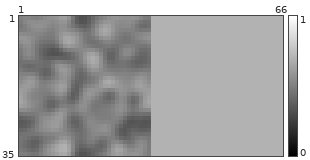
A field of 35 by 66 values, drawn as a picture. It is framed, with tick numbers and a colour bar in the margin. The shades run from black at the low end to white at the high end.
The table splits into one row of 2 panels. Panel 1,1: middling, blotchy. Panel 1,2: high, flat.
